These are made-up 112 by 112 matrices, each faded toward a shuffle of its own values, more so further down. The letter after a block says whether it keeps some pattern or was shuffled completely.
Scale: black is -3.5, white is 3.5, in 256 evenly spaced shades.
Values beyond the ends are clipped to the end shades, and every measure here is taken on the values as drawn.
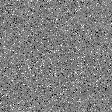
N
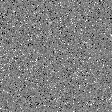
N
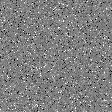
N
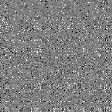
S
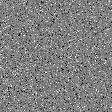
N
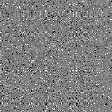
S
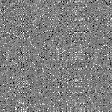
S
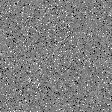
N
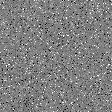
N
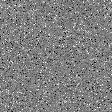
N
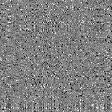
S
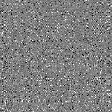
S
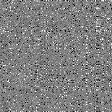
S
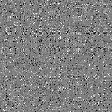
S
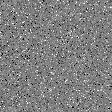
N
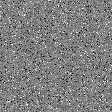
N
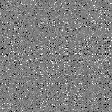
S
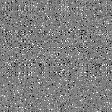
S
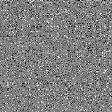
S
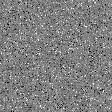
N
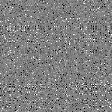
S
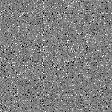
S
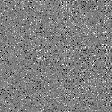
S
